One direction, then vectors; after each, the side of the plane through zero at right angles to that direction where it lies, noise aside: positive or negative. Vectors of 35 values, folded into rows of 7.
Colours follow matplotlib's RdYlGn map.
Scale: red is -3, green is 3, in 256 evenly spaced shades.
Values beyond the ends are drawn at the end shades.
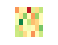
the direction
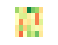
negative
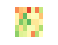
positive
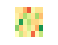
positive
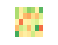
negative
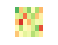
negative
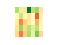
negative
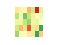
positive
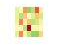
negative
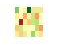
negative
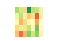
negative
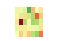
negative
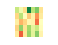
negative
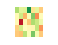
negative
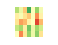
negative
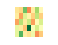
positive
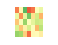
positive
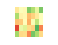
negative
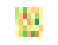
negative
